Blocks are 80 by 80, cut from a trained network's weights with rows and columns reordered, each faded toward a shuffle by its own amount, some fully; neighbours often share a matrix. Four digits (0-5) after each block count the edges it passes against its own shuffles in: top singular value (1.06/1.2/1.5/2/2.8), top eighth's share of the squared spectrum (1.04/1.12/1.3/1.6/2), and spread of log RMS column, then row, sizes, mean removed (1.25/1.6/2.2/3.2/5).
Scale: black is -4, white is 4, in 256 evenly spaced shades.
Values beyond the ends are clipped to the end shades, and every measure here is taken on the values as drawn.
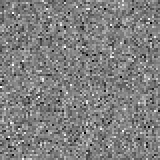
2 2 1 1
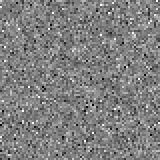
0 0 0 0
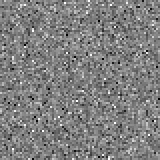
0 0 0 0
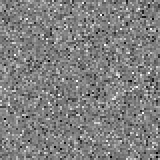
0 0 0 0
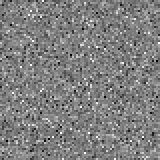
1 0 0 0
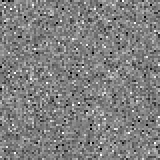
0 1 0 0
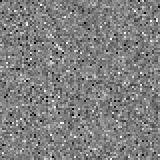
1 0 0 0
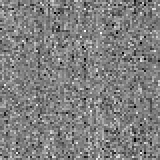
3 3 2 2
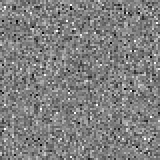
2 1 0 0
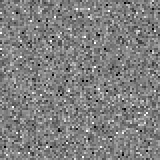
0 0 0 0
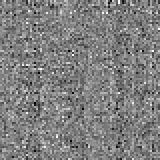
3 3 2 2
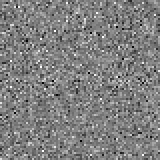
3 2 0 1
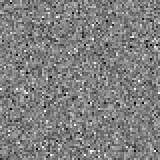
1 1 0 0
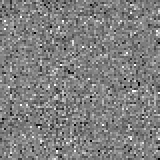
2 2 2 0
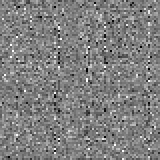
2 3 2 0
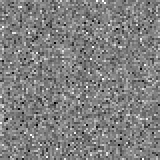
1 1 0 0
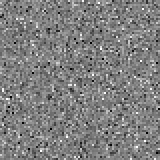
1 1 0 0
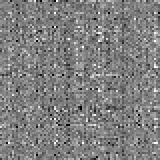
3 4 2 3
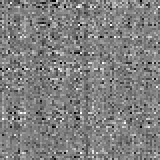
3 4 2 3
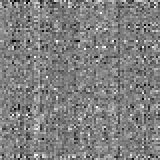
3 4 2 3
